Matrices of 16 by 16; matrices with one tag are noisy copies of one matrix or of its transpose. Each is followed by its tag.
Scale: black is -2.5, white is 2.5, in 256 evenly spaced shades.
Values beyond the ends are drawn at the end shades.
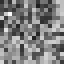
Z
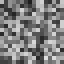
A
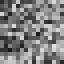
Z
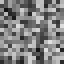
A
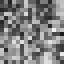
Z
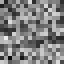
A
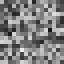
A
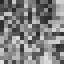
Z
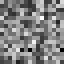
A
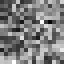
Z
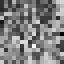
Z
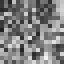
Z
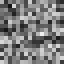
A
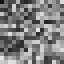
Z
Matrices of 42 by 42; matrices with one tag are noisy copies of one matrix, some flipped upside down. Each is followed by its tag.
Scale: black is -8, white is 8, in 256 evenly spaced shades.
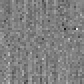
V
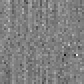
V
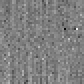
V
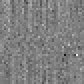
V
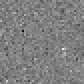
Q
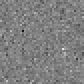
Q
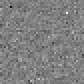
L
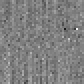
V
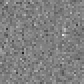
Q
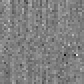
V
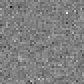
L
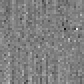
V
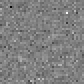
L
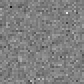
L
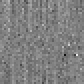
V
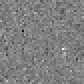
Q
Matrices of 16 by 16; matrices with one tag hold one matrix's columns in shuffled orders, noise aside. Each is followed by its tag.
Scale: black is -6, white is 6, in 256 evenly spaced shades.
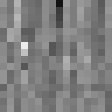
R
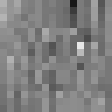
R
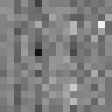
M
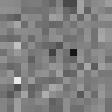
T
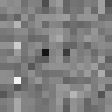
T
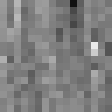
R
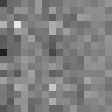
M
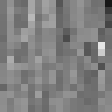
R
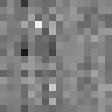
M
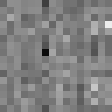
M
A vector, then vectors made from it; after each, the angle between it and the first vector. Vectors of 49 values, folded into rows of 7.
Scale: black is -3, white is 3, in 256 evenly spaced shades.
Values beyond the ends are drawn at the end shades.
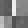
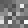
orthogonal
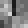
nearly opposite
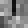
nearly opposite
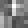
nearly parallel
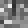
partly opposed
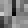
nearly opposite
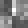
nearly parallel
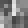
nearly parallel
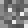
orthogonal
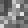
partly aligned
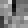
nearly opposite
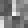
nearly parallel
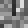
partly opposed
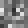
partly opposed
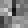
nearly opposite
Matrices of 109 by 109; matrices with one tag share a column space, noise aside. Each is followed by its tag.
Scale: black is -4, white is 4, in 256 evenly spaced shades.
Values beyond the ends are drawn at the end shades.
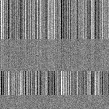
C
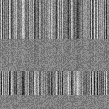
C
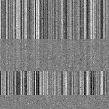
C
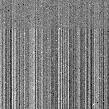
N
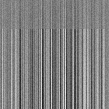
N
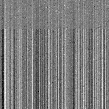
N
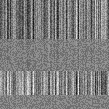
C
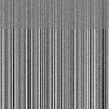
N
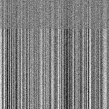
N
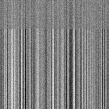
N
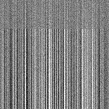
N
